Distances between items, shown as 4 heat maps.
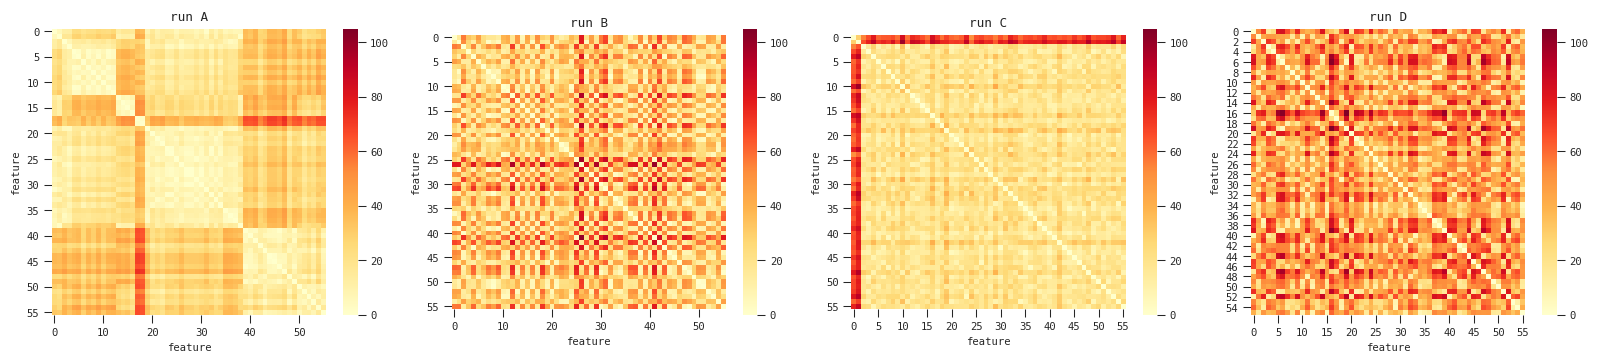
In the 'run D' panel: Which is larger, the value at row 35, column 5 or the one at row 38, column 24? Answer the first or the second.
the first
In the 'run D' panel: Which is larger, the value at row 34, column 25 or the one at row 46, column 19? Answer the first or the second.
the second
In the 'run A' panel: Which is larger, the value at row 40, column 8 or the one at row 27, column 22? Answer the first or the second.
the first
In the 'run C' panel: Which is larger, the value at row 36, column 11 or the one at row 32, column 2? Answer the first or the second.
the second
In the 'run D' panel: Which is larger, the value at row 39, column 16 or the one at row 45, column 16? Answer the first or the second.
the first
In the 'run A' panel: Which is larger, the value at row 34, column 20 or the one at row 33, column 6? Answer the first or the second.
the second
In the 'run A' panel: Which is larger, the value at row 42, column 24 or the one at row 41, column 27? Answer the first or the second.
the second
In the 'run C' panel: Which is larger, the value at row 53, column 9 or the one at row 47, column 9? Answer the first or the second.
the first
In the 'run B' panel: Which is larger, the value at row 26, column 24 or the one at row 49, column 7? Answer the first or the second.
the first
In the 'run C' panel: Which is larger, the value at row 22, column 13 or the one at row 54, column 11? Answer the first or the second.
the first
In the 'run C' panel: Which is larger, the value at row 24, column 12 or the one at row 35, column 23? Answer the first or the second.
the first
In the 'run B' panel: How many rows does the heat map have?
56
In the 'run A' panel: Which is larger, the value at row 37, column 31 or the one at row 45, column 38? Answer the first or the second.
the second
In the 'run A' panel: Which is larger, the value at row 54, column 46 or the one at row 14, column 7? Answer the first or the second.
the second
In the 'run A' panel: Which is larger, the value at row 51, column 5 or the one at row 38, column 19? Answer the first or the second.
the first
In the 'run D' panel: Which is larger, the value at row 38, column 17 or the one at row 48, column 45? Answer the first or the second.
the second
